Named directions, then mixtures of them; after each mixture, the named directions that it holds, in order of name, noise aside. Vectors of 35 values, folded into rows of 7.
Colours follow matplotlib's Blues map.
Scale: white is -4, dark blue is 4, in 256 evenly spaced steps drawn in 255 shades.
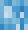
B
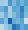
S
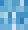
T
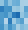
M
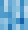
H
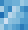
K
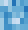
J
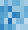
M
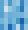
B, H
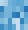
B, J, M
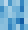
B, H, S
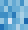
S, T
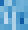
H, K, T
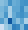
S
